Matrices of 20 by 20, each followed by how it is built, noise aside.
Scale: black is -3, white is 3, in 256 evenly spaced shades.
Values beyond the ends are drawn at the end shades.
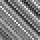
Toeplitz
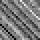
Toeplitz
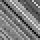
Toeplitz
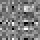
low rank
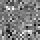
low rank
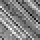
Toeplitz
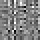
low rank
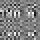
low rank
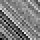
Toeplitz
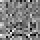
low rank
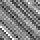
Toeplitz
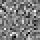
low rank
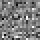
low rank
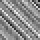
Toeplitz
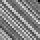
Toeplitz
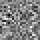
low rank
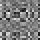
low rank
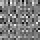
low rank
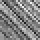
Toeplitz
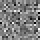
low rank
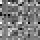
low rank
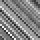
Toeplitz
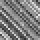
Toeplitz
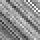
Toeplitz
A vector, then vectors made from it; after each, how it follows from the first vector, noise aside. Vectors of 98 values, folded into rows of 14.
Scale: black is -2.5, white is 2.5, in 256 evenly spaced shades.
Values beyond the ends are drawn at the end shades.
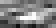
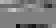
partly zeroed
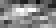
reversed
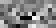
sign-scrambled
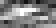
reversed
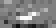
partly zeroed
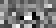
sign-scrambled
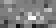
partly zeroed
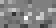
partly zeroed
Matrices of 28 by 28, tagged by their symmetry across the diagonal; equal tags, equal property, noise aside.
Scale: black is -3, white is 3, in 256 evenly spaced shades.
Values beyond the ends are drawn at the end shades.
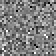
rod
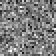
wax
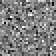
wax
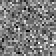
wax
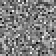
rod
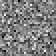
wax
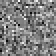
rod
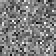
wax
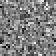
rod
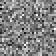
wax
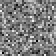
wax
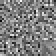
rod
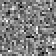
rod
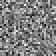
rod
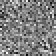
rod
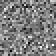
wax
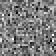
wax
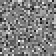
rod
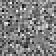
rod
